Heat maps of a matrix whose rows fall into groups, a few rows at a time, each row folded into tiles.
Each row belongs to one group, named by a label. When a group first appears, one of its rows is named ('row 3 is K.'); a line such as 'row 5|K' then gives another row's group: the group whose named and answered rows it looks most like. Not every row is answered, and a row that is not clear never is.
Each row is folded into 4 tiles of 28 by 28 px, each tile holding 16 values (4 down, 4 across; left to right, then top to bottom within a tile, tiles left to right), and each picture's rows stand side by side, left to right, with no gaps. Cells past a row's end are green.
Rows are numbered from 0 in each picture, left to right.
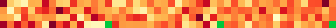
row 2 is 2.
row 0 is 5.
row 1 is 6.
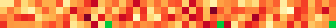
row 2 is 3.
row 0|6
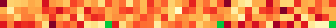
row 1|3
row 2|5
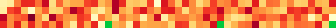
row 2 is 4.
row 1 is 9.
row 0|6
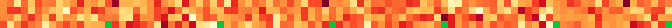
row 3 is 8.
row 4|6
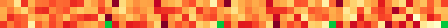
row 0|8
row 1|5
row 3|5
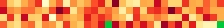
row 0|9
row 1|5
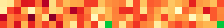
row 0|6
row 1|3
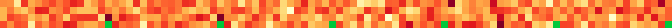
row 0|8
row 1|8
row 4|5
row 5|2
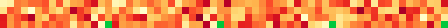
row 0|6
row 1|6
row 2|5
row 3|4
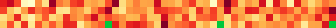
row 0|9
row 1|5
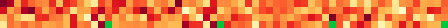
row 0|9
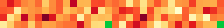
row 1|3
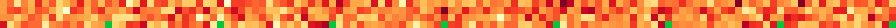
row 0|3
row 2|2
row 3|9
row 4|2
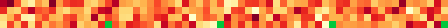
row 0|9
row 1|5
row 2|6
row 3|9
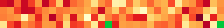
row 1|6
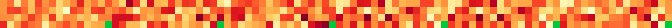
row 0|3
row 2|2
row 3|6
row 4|6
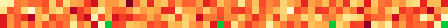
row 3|4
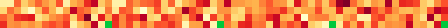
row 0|6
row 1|6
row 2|5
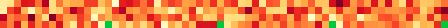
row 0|6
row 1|2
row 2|4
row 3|9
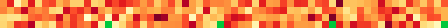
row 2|8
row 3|5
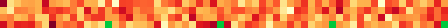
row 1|2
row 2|3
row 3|9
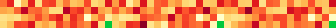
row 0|4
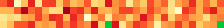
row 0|4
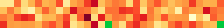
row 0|6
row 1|3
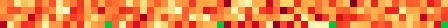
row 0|3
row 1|3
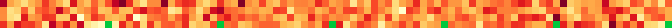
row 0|5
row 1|9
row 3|3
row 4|8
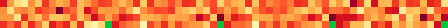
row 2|8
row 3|8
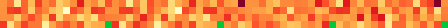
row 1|3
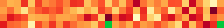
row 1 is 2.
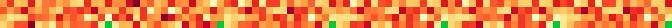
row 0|4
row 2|4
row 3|4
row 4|4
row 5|4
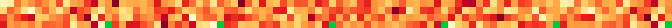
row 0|6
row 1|5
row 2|8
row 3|9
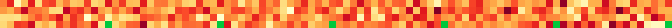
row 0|4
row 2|3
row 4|9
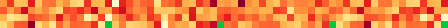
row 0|4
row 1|2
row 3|4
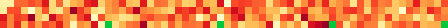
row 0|6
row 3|3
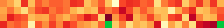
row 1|2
